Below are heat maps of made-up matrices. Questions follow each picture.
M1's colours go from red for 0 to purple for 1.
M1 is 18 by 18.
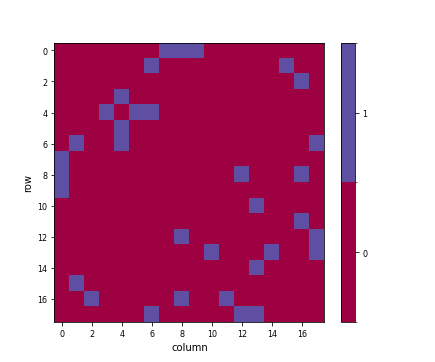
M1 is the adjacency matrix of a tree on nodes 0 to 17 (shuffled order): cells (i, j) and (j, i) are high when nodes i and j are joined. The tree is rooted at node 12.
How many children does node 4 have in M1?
2
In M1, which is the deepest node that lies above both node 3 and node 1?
6
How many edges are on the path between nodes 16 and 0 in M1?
2
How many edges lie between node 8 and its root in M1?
1
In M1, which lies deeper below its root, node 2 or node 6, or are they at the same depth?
node 2
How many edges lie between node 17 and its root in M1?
1
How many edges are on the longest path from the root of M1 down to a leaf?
4
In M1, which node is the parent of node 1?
6
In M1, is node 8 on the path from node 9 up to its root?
yes
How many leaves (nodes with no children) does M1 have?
9
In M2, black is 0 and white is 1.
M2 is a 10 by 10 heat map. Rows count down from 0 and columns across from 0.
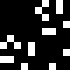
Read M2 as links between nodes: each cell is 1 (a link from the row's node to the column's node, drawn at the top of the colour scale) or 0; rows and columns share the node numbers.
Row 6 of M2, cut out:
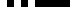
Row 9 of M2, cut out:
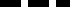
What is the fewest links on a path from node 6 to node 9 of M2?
3
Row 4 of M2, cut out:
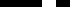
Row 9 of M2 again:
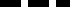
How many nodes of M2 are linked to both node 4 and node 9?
1
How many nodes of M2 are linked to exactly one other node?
3
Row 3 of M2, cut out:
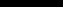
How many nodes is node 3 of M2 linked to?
1
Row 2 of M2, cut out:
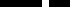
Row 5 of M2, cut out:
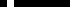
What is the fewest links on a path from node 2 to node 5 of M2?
5
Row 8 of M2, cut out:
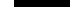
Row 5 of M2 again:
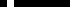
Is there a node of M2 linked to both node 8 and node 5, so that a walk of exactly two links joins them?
yes
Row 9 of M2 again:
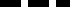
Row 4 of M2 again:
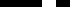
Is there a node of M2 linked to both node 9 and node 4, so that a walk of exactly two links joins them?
yes
